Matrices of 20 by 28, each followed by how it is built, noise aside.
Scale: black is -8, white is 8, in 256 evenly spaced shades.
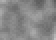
smooth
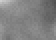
smooth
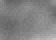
smooth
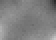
smooth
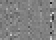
uneven columns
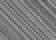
Toeplitz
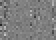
uneven columns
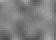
smooth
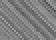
Toeplitz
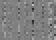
uneven columns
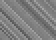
Toeplitz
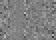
uneven columns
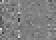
uneven columns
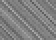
Toeplitz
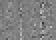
uneven columns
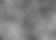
smooth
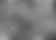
smooth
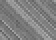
Toeplitz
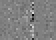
uneven columns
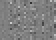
uneven columns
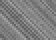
Toeplitz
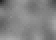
smooth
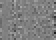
uneven columns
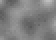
smooth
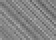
Toeplitz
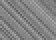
Toeplitz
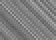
Toeplitz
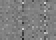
uneven columns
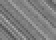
Toeplitz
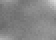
smooth
